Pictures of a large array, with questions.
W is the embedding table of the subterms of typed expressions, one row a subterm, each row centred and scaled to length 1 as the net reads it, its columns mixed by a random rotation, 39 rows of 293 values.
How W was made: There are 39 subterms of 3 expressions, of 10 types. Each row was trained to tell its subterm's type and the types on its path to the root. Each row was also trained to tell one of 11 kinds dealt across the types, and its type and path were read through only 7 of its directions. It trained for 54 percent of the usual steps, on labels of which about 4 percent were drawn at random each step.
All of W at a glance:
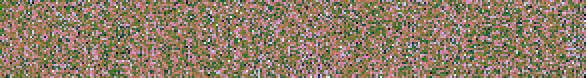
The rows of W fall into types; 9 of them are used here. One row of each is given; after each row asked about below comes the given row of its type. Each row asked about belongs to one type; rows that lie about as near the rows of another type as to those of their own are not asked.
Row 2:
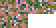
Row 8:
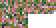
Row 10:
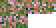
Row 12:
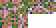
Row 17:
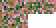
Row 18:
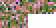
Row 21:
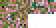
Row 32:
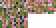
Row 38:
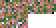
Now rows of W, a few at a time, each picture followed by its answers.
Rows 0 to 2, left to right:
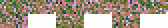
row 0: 12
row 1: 18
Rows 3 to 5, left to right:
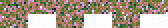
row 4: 8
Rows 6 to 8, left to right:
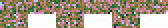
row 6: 2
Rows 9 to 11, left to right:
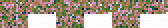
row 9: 18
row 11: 17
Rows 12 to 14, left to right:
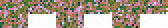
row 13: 17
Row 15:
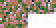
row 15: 17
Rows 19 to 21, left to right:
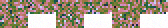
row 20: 8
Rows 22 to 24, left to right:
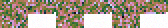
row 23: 18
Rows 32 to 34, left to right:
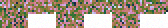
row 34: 32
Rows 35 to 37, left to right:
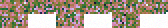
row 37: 32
